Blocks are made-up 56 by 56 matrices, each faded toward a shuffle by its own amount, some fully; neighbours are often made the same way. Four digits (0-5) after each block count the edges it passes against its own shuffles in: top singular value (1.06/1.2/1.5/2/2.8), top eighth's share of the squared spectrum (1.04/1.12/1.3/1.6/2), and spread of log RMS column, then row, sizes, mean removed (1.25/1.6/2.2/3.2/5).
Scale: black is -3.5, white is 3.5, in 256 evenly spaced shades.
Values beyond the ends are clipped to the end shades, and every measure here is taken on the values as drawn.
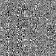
3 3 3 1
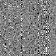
3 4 3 0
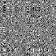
4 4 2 2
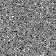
1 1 0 0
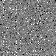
2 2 1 0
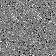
0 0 0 0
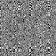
4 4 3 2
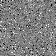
2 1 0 0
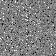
1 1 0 0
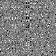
3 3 2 1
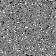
0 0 0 0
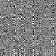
4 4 3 2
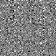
3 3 2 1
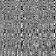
4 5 3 2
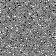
0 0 0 0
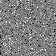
1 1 1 0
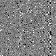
3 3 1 0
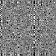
4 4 2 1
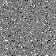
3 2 0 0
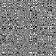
4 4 2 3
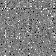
3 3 1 1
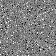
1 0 0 0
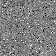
0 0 0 0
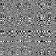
4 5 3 3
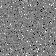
0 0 0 0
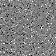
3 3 1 1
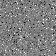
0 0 0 0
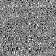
3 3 1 1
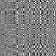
5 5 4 3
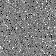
0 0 0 0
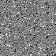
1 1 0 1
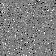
0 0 0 0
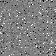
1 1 1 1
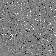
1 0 0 0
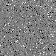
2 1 0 0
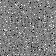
2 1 0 0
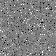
2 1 0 0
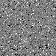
2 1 0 0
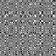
4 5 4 3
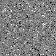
2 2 1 1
